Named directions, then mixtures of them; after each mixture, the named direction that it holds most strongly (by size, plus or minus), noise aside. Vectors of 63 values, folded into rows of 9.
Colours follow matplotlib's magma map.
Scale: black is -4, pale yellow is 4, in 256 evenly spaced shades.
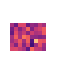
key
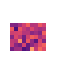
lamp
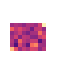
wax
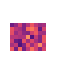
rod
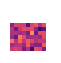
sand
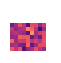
sand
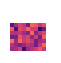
sand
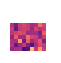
lamp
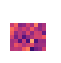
key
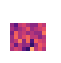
key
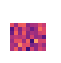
key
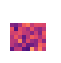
lamp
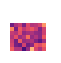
lamp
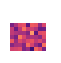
sand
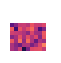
lamp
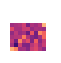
wax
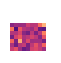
lamp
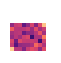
wax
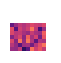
lamp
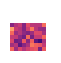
rod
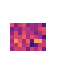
key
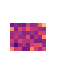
wax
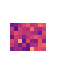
lamp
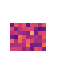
sand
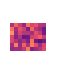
key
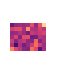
wax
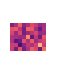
rod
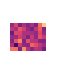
wax
